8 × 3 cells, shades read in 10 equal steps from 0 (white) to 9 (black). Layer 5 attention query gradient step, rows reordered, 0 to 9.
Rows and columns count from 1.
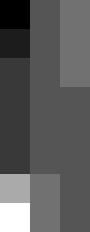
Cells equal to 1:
0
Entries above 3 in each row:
3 3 3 3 3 3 2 2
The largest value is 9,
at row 1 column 1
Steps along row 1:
down down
